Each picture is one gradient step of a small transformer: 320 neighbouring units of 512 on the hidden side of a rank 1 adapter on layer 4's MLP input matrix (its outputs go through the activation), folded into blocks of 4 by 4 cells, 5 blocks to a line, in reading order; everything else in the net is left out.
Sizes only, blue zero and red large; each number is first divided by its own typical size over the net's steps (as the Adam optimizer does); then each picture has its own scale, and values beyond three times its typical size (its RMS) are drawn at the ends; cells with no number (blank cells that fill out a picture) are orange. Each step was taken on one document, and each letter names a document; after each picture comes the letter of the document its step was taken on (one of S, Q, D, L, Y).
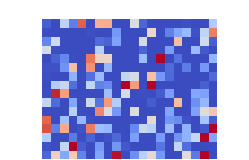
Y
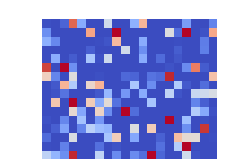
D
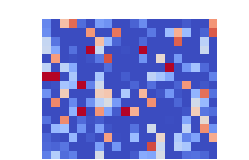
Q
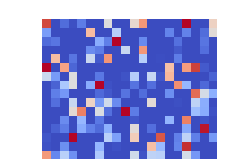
D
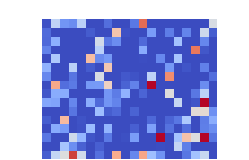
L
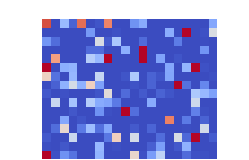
D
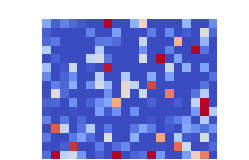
L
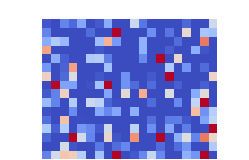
L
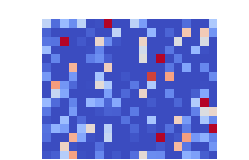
L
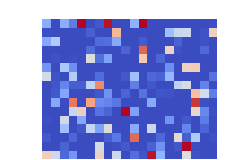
D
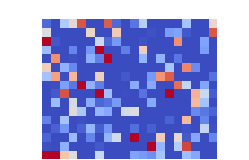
Q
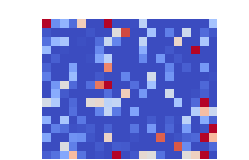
L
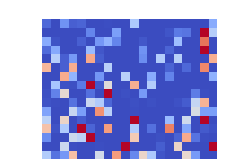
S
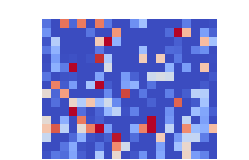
Y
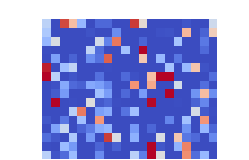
D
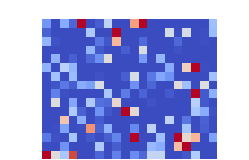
D
